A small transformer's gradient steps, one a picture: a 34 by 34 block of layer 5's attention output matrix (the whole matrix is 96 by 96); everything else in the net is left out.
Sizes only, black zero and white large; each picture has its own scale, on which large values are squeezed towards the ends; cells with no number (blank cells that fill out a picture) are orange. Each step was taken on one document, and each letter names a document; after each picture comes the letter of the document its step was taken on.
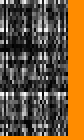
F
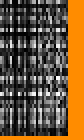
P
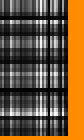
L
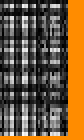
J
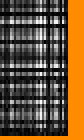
L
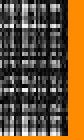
J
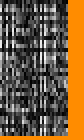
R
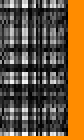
J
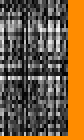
P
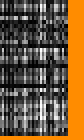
L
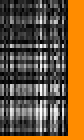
L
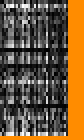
J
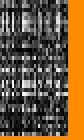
P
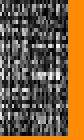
P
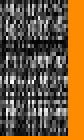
R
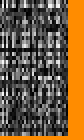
P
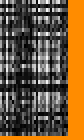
F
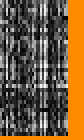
R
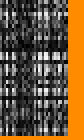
F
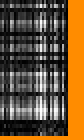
L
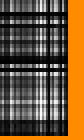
L
